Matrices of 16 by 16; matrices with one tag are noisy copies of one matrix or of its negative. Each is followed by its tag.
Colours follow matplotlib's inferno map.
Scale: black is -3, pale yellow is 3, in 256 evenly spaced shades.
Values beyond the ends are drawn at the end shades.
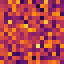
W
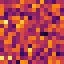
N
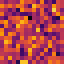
N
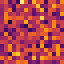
W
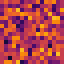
N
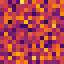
W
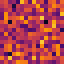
W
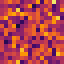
N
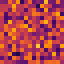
W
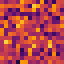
N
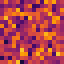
N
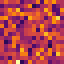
N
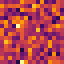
N
